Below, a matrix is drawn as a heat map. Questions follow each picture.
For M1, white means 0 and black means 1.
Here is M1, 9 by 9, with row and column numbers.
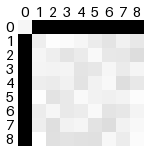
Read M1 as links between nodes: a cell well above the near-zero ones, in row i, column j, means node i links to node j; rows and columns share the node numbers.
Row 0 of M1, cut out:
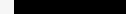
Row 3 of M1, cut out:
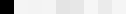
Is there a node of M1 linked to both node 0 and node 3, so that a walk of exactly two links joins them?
no
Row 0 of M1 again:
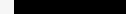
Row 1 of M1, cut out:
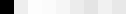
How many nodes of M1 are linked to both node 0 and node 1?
0
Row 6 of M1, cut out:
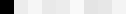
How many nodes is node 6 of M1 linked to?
1
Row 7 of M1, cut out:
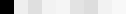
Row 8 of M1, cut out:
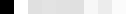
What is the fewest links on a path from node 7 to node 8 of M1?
2
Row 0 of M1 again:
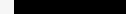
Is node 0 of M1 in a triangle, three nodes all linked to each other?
no
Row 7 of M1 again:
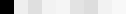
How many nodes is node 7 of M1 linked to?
1
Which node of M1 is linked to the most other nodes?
node 0
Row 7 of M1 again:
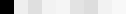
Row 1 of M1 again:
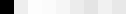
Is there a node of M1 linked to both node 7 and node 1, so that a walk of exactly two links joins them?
yes
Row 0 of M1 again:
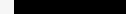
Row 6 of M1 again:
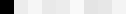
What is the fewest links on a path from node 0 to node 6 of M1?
1
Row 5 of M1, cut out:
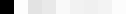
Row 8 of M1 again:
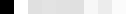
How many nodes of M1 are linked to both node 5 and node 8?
1
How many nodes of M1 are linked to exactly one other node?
8
